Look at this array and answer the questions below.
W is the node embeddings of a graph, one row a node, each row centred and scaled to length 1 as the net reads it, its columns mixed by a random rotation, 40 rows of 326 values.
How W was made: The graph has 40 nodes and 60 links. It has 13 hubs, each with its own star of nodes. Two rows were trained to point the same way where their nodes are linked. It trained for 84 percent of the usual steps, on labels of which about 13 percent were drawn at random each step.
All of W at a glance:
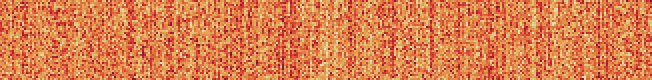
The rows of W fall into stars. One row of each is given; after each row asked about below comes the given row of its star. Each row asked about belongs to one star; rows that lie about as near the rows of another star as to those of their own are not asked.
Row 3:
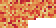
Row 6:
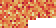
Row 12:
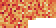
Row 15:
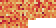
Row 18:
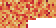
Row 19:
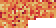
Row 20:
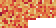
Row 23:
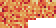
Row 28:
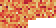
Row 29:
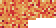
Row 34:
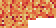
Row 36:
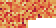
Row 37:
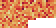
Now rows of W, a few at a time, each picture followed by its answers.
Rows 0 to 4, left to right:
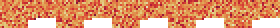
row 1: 3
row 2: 34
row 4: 12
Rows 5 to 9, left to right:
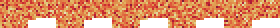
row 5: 12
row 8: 20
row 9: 28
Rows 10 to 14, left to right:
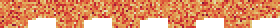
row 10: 29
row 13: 3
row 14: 28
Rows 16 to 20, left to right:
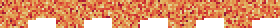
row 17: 36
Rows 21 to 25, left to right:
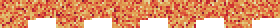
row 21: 37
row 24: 18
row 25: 6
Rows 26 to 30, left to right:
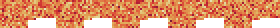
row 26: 34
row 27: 34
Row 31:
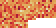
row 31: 23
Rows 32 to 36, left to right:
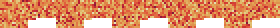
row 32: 36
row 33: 15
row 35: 20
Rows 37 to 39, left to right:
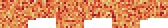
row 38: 23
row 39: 12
